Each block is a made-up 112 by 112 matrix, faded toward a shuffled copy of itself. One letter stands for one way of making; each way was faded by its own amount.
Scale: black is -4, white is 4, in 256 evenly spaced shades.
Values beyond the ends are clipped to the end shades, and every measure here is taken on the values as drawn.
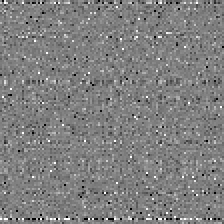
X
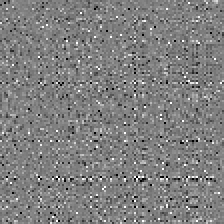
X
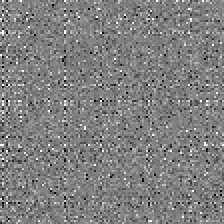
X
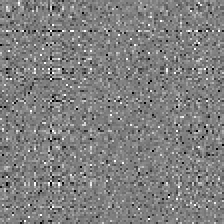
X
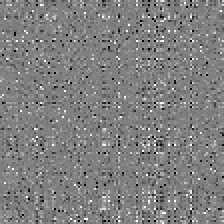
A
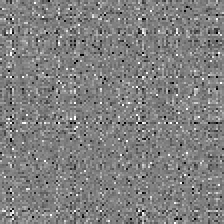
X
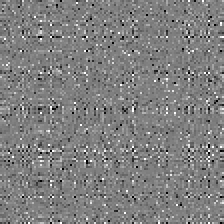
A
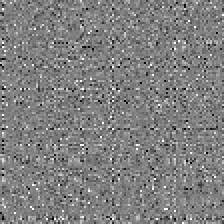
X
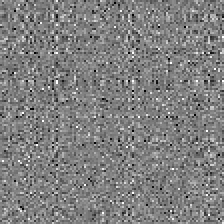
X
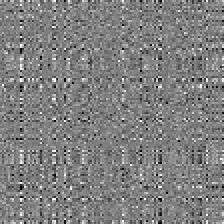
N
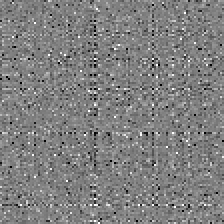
X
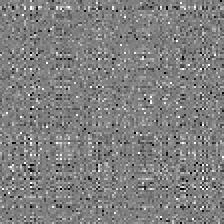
A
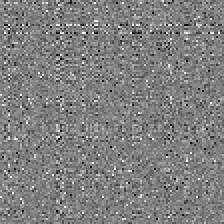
X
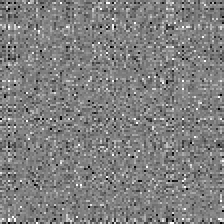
X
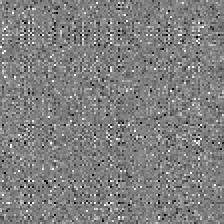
X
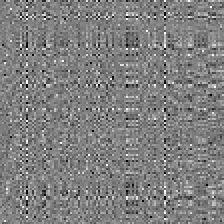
N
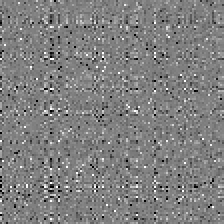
A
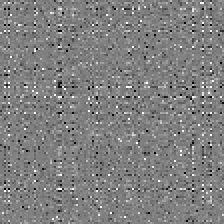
A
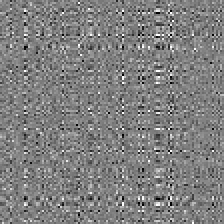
N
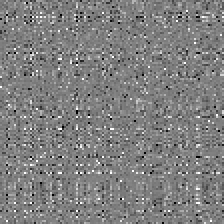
A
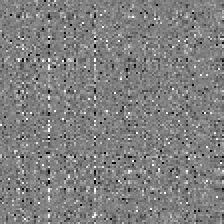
X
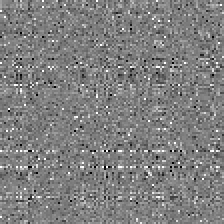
X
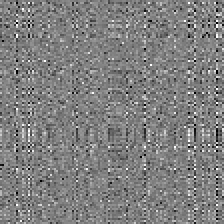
N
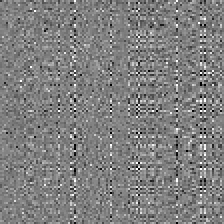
N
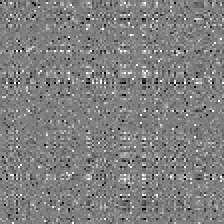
A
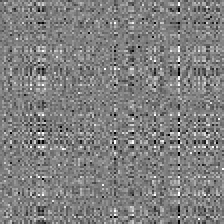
N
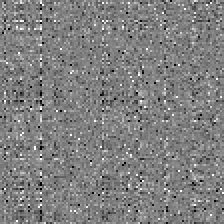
X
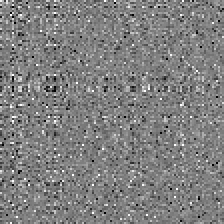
X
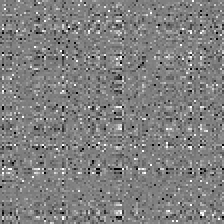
A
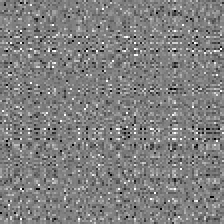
A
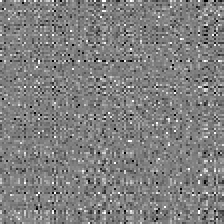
A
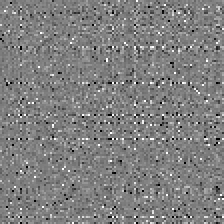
X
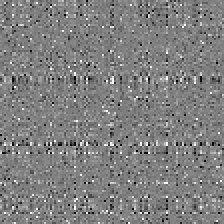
A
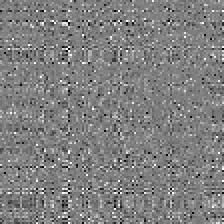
A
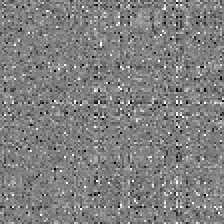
X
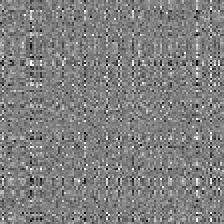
N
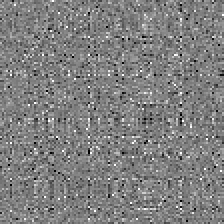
X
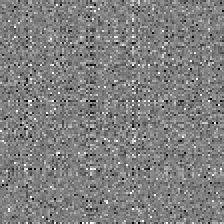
X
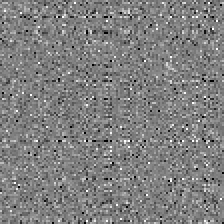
X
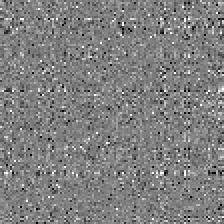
X
